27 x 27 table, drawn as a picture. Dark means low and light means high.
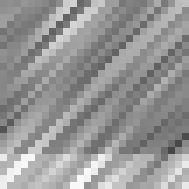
Grain: diagonal, up to the right. Ninth with the highest average: bottom left. Mirror symmetry: none. Seam: horizontal, 80% of the way down, the bottom part higher.
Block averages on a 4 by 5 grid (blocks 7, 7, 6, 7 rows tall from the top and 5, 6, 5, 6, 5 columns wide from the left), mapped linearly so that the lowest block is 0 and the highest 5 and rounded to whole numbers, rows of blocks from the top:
1 2 2 1 2 / 1 2 1 1 1 / 1 2 1 1 0 / 5 4 4 3 3
